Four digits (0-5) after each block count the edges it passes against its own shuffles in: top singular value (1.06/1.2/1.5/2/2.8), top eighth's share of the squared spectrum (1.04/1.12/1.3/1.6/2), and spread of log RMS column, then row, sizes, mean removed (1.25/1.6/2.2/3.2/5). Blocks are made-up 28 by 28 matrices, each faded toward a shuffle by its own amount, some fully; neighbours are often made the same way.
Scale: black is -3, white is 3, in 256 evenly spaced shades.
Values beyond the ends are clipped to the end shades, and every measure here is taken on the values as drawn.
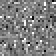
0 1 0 1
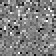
0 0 0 0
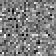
2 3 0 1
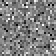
0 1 0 0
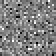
0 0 0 0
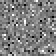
0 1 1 0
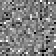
2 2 0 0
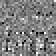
3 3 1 1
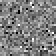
1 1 0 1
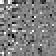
3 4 2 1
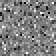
0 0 0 0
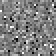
0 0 0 0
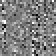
1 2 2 0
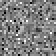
1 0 0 0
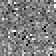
0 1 1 0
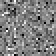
1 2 2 0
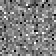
1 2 0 0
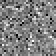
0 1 0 0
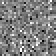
2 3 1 0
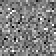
1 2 0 0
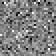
2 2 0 1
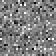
0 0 0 0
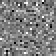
2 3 1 0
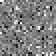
2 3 1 2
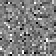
2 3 1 0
